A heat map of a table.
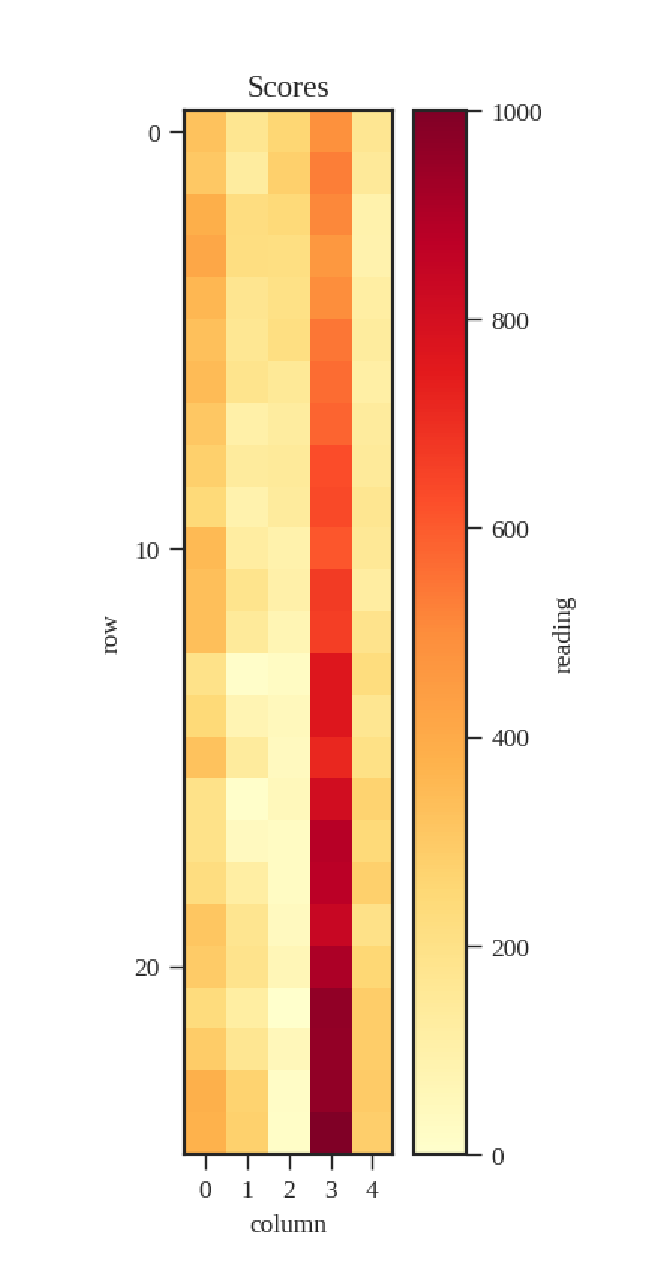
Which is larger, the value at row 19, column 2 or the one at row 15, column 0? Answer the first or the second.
the second
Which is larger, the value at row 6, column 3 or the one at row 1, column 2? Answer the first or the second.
the first
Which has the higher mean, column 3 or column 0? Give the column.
3
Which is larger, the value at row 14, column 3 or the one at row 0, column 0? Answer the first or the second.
the first
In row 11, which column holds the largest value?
3
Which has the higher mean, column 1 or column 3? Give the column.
3
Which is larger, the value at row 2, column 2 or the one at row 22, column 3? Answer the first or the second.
the second
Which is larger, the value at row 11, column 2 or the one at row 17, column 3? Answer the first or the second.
the second
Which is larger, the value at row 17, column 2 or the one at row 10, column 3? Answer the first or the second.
the second
